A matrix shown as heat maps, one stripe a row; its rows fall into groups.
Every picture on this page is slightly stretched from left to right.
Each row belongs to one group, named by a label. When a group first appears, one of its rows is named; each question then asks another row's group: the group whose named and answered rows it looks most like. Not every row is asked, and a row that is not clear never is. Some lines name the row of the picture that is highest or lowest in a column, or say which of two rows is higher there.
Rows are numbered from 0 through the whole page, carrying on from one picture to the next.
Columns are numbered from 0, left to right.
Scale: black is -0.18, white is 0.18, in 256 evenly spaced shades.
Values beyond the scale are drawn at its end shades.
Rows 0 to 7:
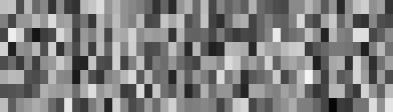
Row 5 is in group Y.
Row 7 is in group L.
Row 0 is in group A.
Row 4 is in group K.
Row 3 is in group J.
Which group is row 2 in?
Y
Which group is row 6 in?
K
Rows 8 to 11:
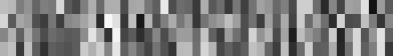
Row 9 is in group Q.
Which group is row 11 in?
A
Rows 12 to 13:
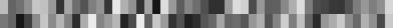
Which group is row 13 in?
K
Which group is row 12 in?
L
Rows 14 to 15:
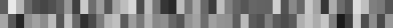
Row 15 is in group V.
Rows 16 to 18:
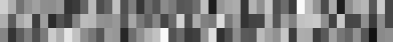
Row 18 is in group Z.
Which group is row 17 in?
Q
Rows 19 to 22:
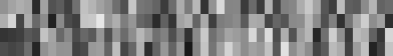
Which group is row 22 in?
K
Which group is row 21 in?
K
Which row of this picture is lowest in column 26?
20
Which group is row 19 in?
Q
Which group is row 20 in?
A
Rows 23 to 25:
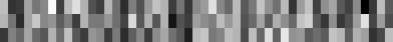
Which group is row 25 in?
K
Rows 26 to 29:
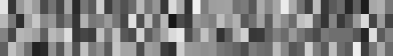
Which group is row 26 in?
J
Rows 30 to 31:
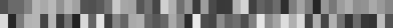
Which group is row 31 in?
J
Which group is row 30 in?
L
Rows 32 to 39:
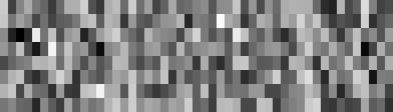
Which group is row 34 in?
V
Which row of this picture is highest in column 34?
37
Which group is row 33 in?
Q
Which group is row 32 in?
Q
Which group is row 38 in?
A
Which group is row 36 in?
L
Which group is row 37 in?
Y
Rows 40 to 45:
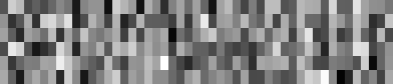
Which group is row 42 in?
Z
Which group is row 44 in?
Z
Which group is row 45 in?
V
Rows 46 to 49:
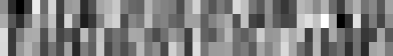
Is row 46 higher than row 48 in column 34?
No
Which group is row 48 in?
J
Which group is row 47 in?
V
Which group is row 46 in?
V
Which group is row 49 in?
J
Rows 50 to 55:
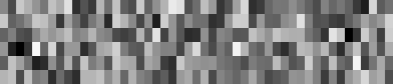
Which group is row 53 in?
V
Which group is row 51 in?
L
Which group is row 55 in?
A
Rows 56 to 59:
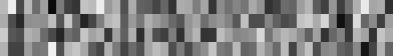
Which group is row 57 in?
V
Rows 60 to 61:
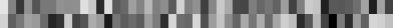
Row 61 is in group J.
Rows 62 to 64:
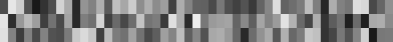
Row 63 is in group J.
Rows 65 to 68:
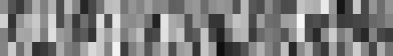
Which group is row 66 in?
L
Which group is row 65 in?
V
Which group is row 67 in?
L
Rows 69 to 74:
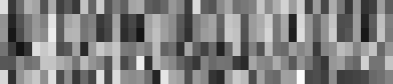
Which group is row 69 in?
J
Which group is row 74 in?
L
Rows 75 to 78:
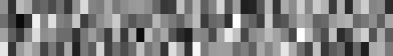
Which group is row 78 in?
J
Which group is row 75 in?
Q
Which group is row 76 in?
V
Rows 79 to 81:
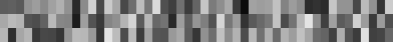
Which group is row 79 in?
K
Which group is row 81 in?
Q
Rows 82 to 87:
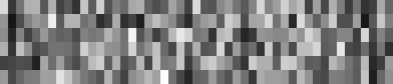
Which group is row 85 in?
Q
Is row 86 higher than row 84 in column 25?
Yes
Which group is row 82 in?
J
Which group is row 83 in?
Z
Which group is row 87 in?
Z
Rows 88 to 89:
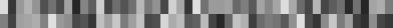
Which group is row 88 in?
J
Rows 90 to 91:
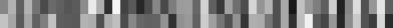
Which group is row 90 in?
A
